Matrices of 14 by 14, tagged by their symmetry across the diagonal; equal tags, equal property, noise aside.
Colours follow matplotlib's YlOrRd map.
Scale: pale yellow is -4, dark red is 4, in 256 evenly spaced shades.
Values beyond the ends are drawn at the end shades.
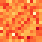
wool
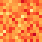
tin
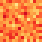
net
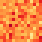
tin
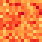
tin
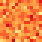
net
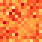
wool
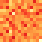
wool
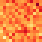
net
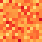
wool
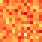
tin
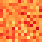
net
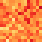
net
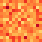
wool
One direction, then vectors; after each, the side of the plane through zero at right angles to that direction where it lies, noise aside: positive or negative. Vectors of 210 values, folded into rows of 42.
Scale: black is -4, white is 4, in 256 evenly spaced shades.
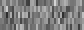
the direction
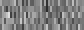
negative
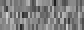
negative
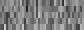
positive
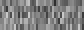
negative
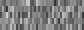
negative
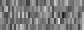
positive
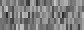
positive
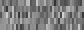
negative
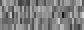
positive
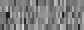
positive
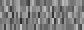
positive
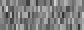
positive
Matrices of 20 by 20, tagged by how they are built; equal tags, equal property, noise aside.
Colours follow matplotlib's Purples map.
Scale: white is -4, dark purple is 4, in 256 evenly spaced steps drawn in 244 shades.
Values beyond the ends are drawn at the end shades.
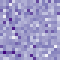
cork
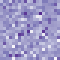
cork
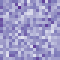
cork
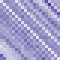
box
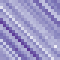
box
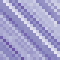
box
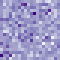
cork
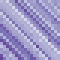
box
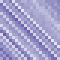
box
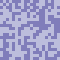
cork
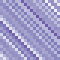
box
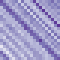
box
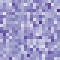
cork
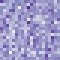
cork
